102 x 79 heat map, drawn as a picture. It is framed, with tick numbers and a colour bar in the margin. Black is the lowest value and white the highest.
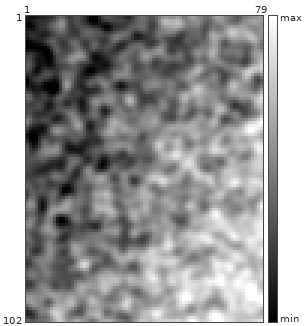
Mirror symmetry: none. Ninth with the highest average: bottom right. Histogram: bell-shaped. Ninth with the lowest average: top left. Grain: blotchy. Slope: up to the bottom right. Lone odd cells: none.
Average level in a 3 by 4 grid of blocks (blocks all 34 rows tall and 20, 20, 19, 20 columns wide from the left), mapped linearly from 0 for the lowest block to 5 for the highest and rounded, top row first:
0122 / 1234 / 2245
